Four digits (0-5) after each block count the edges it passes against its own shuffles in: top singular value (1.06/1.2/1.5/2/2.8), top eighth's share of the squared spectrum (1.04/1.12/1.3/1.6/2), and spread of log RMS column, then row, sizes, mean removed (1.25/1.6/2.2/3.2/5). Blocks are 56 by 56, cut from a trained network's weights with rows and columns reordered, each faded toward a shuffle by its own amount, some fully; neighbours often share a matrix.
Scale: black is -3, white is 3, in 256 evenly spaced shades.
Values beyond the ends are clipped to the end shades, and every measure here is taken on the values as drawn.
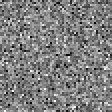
0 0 0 0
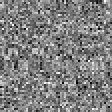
3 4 1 1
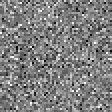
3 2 0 1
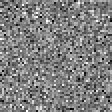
1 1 0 0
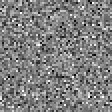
2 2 0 1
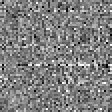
3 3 1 2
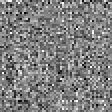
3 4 2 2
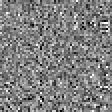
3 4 2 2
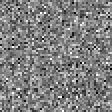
2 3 2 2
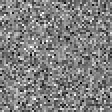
0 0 0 0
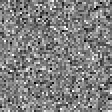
0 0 0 0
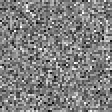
1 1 0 0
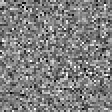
0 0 0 0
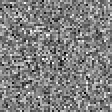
0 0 0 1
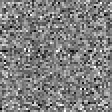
2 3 1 2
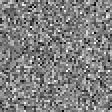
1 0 0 0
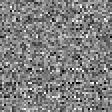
3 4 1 2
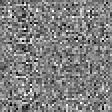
3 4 2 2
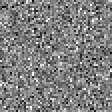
0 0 1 0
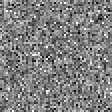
2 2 1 0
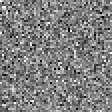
0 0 0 0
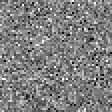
1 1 0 0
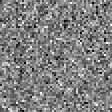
0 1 0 0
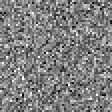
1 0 0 0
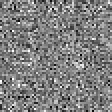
2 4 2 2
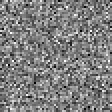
2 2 0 1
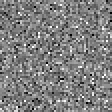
1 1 0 0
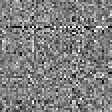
3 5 2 2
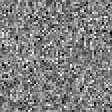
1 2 1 0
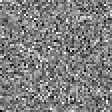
1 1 0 0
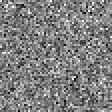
1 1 0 0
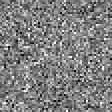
1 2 0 0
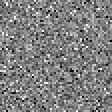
2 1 0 0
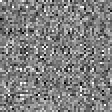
4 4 2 2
